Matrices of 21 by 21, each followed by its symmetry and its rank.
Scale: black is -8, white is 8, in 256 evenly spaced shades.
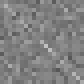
symmetric, full rank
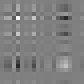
symmetric, rank one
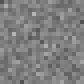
symmetric, full rank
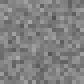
neither, full rank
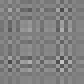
symmetric, rank one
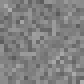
symmetric, full rank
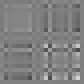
symmetric, rank one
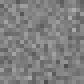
neither, full rank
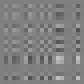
symmetric, rank one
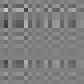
neither, rank one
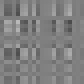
neither, rank one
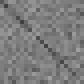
symmetric, full rank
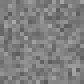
neither, full rank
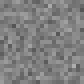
neither, full rank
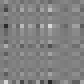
neither, rank one
